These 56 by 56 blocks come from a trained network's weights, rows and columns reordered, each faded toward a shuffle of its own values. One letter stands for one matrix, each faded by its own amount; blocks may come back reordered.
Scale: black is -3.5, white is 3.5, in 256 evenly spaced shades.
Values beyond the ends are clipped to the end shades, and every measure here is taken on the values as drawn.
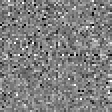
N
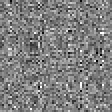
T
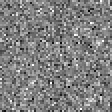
N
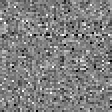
N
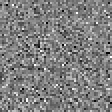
N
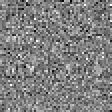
N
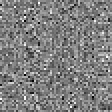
T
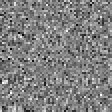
N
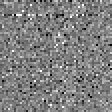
N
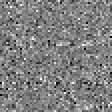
N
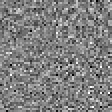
T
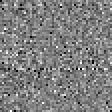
N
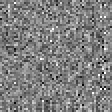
T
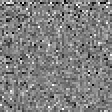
N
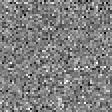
N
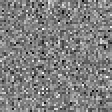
N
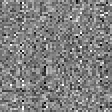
T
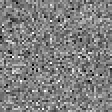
N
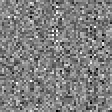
T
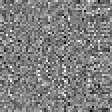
T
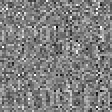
T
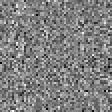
T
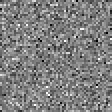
N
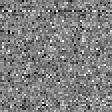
N
